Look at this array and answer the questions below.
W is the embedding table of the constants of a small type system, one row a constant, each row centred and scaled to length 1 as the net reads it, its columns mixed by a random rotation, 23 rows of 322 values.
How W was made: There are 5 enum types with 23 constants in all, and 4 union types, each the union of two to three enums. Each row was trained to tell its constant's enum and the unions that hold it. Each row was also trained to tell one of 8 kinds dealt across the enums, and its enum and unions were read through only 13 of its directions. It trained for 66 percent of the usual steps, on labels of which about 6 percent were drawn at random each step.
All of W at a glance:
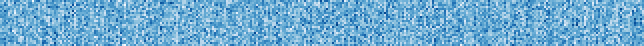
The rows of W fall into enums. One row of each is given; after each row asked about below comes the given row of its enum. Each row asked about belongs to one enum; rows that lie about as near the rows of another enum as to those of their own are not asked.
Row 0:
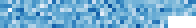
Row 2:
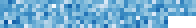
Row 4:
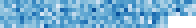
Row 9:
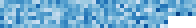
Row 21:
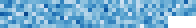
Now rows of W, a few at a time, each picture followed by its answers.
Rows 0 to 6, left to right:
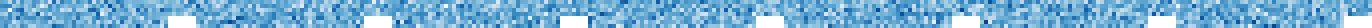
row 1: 0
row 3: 0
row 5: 9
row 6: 21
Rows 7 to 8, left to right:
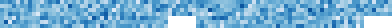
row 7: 9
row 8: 2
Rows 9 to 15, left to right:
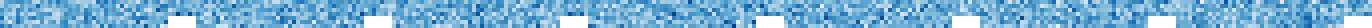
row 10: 4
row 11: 21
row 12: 2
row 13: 0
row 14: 4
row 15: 9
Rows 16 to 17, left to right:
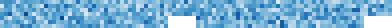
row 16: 21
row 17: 0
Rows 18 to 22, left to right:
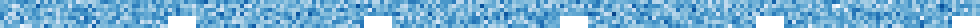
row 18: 4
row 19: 2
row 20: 4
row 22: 2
